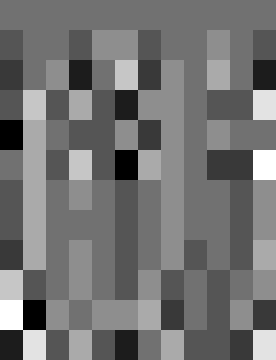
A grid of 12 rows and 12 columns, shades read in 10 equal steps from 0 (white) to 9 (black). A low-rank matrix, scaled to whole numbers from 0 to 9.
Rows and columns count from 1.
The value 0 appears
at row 6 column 12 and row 11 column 1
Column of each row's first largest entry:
1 1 4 6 1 6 1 1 1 2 2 1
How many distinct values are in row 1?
1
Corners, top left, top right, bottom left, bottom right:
5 5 8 1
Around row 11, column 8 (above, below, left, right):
6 3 3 5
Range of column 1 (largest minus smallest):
9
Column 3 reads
5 5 4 6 5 6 5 5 5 5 4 6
